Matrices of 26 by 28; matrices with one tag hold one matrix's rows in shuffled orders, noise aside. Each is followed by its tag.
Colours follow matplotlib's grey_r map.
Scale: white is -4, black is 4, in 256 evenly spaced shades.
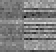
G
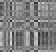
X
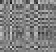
X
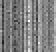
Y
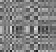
X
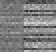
G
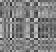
X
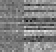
G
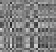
X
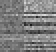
G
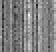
Y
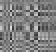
X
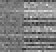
G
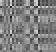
X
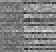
G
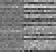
G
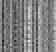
Y
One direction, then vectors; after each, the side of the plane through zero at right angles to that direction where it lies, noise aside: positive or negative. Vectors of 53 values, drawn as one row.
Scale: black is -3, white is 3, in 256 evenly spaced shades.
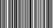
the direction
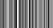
positive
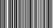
positive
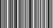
positive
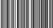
negative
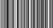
negative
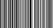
positive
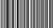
negative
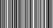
positive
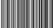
negative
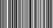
positive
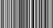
negative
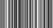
positive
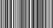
negative
